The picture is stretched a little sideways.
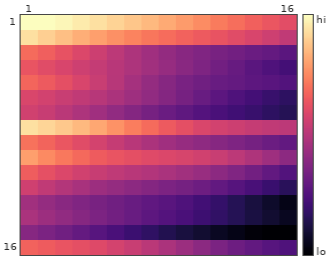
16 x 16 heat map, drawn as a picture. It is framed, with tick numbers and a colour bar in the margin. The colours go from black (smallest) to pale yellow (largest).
Mirror symmetry: none. Slope: up to the top left. Ninth with the lowest average: bottom right. Grain: streaks across.
